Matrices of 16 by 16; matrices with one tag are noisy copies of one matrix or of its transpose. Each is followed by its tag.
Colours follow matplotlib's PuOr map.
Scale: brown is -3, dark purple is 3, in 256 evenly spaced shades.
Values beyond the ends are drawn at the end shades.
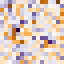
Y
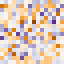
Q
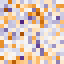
Y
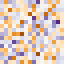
Q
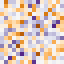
Q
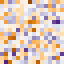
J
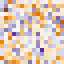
Y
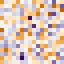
J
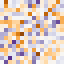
Q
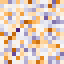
J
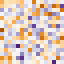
J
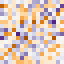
Q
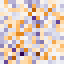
Q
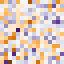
J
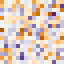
J
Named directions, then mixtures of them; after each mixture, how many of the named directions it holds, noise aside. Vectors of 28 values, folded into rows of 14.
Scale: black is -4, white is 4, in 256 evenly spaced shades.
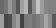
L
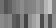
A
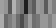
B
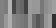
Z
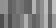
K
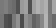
two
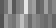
one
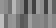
two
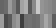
one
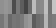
two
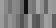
two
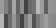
two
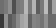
two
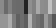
three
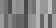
two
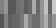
one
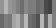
one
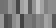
one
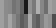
two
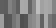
two
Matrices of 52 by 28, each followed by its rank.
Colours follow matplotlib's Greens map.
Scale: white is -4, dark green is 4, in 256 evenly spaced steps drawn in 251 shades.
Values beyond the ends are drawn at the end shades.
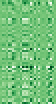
two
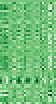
three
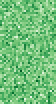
full rank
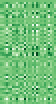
two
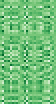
two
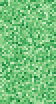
full rank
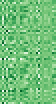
three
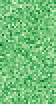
full rank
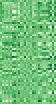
three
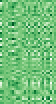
three
